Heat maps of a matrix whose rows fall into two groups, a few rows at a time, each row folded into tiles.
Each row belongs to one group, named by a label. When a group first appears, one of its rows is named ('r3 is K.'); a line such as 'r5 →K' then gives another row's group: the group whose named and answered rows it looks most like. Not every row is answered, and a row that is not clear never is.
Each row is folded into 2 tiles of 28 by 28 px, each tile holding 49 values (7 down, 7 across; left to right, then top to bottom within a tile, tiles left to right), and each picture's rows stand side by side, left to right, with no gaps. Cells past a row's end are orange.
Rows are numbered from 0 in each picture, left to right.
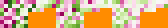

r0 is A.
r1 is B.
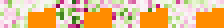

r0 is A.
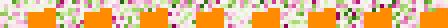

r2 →A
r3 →B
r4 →B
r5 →B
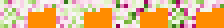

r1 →A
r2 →B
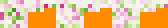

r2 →A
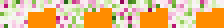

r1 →A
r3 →B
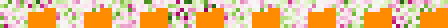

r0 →B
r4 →A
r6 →A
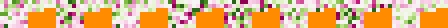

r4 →A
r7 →B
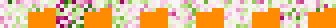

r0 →A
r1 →A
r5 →A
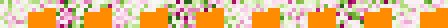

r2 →A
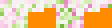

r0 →A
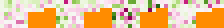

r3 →B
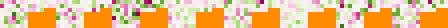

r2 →B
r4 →B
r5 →B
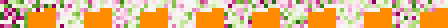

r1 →B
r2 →A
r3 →B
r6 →B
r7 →B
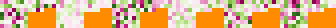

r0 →A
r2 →B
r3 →B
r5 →B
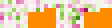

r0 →A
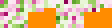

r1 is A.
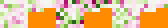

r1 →B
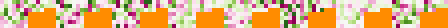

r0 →B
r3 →B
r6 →B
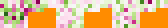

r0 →B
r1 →A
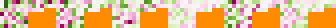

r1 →A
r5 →A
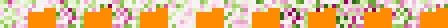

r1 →A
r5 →A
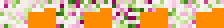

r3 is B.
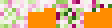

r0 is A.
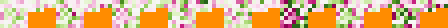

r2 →A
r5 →A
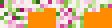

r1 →A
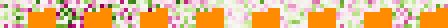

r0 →B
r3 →A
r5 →B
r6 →B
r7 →A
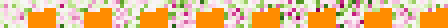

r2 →A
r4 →A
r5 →A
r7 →A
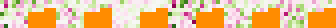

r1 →A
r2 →A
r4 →A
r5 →B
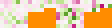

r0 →B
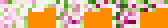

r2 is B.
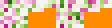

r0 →A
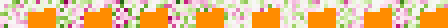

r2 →A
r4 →A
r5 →B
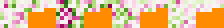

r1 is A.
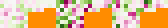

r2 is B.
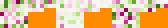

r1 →B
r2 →A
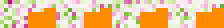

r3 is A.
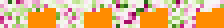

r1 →A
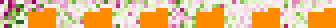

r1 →B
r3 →A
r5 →B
